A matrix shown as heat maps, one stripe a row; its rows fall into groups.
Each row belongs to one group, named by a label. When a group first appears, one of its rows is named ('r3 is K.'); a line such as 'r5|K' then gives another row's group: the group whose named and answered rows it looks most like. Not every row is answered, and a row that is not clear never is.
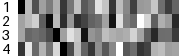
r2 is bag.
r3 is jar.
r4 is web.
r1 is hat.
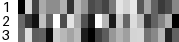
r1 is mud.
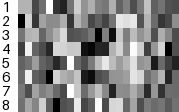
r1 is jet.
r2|mud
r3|bag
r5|jar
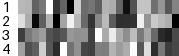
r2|jet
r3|jar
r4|jar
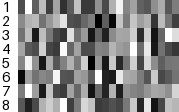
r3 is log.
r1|web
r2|bag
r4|jar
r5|log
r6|hat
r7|log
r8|mud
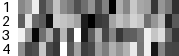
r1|bag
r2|web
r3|jet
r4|jar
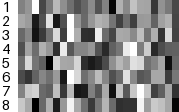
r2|jet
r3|hat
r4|mud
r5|web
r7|bag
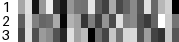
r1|jet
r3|log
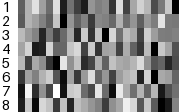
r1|bag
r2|web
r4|jet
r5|jar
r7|hat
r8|mud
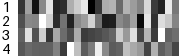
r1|log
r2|mud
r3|web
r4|hat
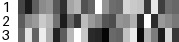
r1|hat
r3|log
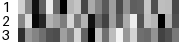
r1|jet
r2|log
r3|jar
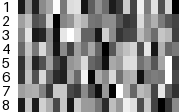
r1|hat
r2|jet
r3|jet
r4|mud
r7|bag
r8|mud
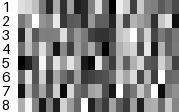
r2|bag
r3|mud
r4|mud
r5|hat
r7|hat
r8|log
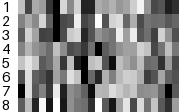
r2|jar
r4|bag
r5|bag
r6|web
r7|web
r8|hat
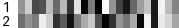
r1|jet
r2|mud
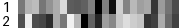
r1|bag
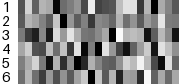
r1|mud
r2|web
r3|hat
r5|bag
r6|log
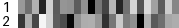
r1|log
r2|mud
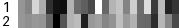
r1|jar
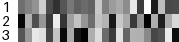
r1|jar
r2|hat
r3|bag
